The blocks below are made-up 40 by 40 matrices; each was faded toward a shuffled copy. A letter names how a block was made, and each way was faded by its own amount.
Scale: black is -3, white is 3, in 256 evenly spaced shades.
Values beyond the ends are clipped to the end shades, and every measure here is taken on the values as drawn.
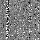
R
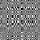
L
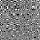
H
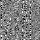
R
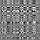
L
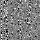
R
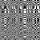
L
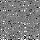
H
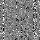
R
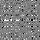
H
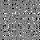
H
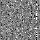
R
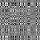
L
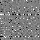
H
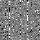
R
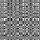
L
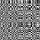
L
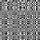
L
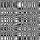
L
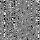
R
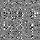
H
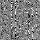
R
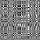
L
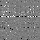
H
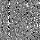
R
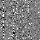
R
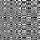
L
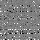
H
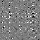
H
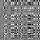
L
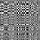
L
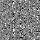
R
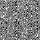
R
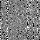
R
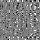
H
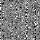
R
